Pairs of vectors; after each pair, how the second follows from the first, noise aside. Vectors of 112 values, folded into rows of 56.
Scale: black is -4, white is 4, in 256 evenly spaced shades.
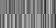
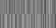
shrunk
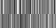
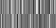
wrapped around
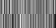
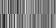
wrapped around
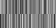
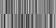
wrapped around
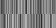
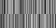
wrapped around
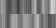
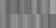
shrunk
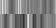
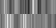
wrapped around
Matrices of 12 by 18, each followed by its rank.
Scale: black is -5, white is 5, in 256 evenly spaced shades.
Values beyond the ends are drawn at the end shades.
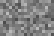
full rank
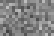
full rank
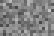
full rank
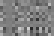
two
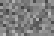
full rank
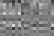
two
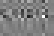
two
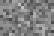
full rank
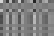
one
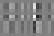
one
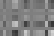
one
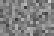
full rank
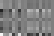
one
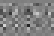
two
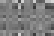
two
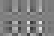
one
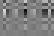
one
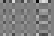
one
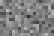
full rank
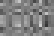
two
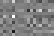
two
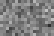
full rank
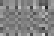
two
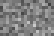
full rank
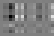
one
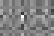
two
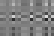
one
